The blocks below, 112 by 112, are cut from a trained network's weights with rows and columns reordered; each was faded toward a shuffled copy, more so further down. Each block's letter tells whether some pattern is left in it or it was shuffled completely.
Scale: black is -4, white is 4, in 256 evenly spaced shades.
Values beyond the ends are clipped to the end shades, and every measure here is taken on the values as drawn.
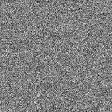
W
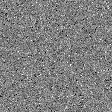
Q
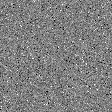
Q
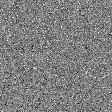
Q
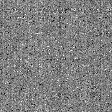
W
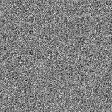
W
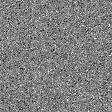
Q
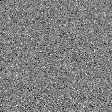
W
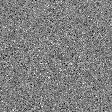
Q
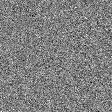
Q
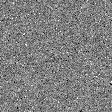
Q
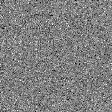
W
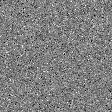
Q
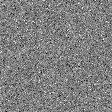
Q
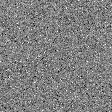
Q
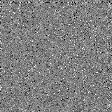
W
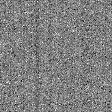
W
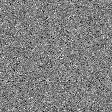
W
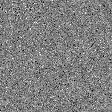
Q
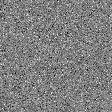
Q
